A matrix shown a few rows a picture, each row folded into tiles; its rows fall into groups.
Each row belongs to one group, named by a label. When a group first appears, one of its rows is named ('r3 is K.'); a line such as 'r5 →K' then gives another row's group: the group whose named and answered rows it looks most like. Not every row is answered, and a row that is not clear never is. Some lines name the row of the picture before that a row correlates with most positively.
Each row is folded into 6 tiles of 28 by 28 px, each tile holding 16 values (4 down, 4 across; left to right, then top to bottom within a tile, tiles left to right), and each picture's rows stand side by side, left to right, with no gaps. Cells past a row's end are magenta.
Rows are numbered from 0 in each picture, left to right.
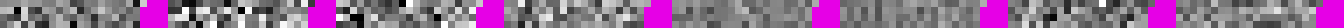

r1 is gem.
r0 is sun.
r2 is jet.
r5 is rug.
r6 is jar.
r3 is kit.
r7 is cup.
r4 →sun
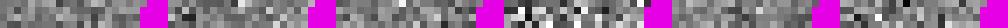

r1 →jet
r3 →gem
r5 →jet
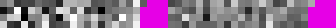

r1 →rug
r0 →gem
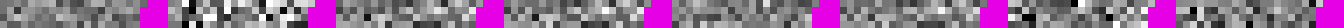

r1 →kit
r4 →jar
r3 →cup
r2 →cup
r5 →cup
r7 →sun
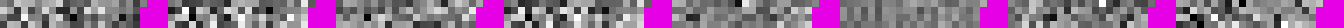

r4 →jet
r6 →jar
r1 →gem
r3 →gem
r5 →rug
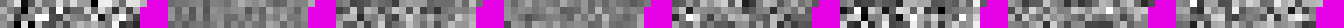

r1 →rug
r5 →gem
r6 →cup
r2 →gem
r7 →kit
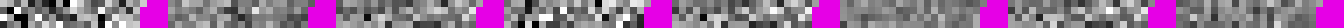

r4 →cup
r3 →kit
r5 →jar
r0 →jet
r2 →cup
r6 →cup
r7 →rug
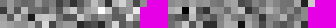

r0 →cup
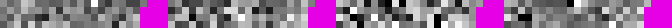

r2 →jet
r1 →gem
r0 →jar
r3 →jet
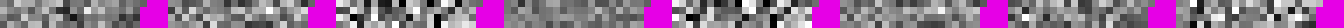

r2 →jet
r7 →kit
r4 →jet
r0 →sun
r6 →rug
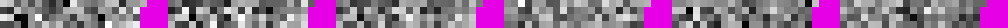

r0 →jet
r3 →kit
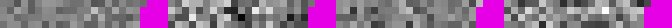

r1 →sun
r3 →cup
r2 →sun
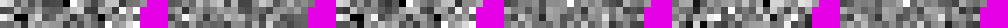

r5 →rug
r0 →jet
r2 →jet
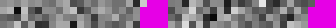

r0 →sun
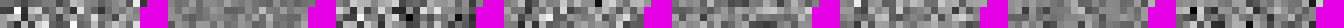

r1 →jar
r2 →sun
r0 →gem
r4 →cup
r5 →kit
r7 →sun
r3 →kit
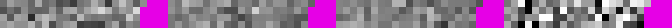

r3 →kit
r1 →sun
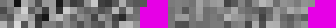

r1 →rug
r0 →jar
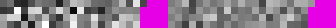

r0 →gem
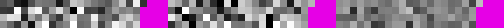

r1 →jet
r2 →sun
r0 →gem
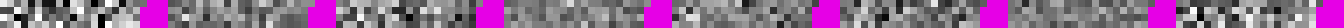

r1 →rug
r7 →gem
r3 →rug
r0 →jet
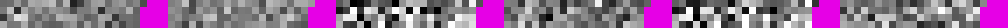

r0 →rug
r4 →gem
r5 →cup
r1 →kit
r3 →jar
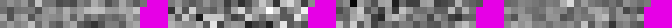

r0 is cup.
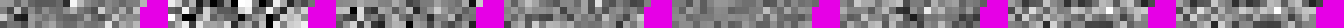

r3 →jar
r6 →cup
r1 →jet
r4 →jar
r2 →sun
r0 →jet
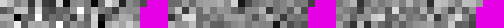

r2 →kit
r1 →rug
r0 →jet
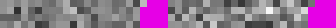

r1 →cup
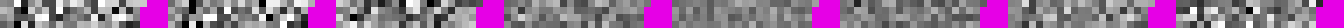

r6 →kit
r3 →rug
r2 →jet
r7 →gem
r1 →kit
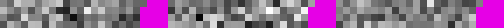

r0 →sun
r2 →jar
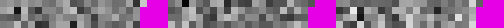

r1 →jar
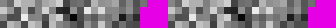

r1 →sun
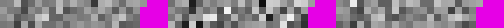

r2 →kit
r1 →kit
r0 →kit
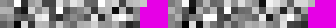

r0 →kit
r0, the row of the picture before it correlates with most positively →2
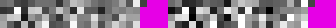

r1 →gem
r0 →gem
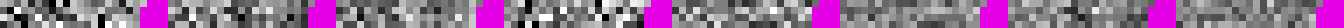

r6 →sun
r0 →jet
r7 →jar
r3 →kit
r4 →cup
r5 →cup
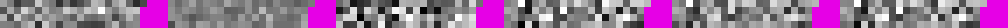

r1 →jar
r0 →cup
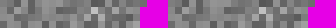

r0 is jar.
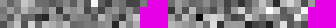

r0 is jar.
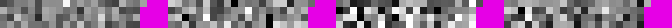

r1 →jet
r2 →gem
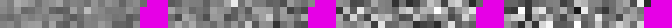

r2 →cup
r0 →sun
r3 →gem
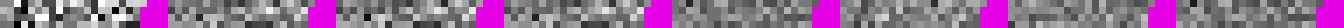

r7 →jar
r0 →kit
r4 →jar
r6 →jar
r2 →cup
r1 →cup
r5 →kit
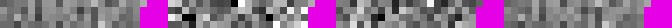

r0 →rug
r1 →jet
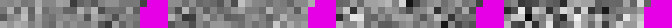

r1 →jet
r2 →rug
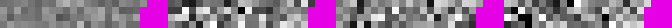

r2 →kit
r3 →jet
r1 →gem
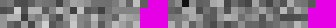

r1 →jar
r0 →gem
